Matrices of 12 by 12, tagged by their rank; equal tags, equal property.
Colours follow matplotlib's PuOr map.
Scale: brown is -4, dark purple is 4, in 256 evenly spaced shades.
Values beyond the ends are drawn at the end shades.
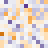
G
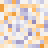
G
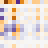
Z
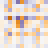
Z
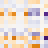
Z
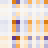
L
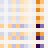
L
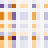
L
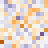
G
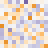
G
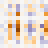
Z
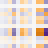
L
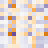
Z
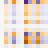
L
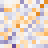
G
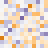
G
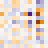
Z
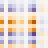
L
